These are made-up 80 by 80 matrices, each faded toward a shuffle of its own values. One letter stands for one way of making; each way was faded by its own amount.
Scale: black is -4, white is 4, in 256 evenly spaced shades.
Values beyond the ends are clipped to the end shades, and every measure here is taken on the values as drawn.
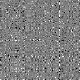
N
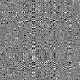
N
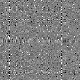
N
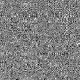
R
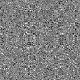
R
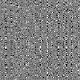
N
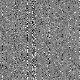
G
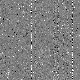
G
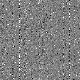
G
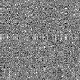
R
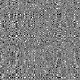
N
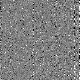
G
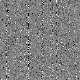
G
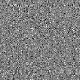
R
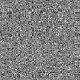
R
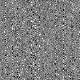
G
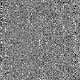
G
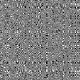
N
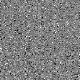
R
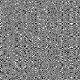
N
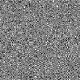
R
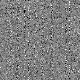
G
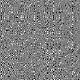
N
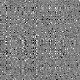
N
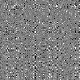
N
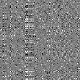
N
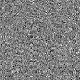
R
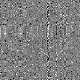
N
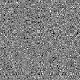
R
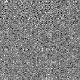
R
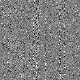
G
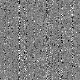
G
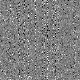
G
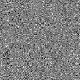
R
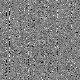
G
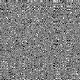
R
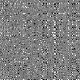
N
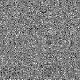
R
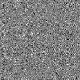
R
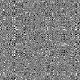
N
